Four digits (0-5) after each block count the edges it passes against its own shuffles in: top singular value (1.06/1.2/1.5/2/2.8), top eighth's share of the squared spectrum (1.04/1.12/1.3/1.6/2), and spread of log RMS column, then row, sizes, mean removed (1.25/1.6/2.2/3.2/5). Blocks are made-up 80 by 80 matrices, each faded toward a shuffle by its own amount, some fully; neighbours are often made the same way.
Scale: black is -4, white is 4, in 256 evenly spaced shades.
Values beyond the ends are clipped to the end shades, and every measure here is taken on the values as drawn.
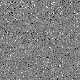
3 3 1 2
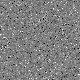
0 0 0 0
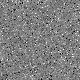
0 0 0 0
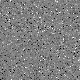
2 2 0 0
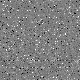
3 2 0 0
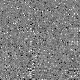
3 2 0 1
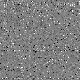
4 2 0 1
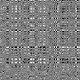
5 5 3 3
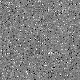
3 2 0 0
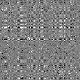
5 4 3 3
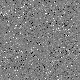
1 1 0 0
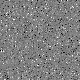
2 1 0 0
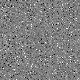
3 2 1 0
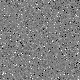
1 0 0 0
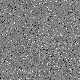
2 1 0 0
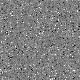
2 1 0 0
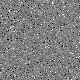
2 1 0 0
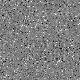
3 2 1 1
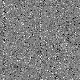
2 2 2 0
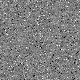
0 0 0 0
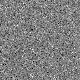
0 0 0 0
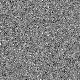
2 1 0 0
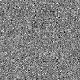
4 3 1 1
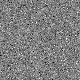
0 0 0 0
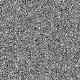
2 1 0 0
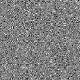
4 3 1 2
